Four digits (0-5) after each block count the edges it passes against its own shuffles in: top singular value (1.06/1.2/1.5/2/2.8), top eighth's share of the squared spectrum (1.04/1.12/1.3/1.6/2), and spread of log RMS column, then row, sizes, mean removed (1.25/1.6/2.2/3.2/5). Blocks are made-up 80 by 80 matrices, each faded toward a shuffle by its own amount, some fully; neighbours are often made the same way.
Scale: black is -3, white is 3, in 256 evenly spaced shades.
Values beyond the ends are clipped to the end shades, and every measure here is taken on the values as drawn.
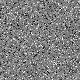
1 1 0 0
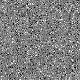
3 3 1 1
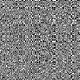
5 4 3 3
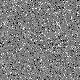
1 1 0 0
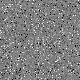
2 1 0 0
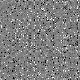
4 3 2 1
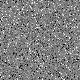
2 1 0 0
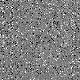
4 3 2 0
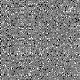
4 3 2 2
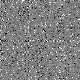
3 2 1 1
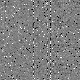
4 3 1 0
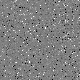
2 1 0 0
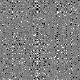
4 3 2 2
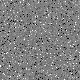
2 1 0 0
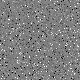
0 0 0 0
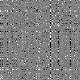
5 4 3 2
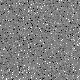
2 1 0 0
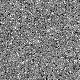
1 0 0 0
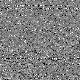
1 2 0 3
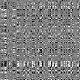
5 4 4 4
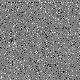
1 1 0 0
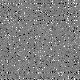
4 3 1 2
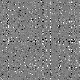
4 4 3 2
